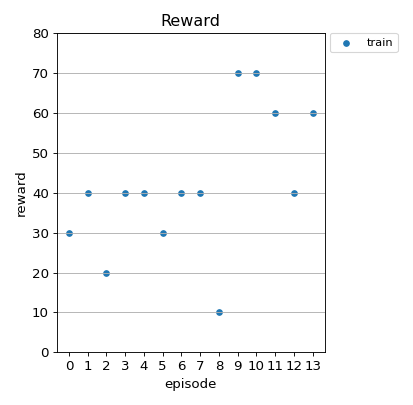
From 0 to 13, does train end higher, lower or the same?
higher
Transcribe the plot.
Title: Reward
x-axis: episode, ticks 0 1 2 3 4 5 6 7 8 9 10 11 12 13
y-axis: reward, ticks 0 10 20 30 40 50 60 70 80
Legend: train
Values:
train: 30 40 20 40 40 30 40 40 10 70 70 60 40 60
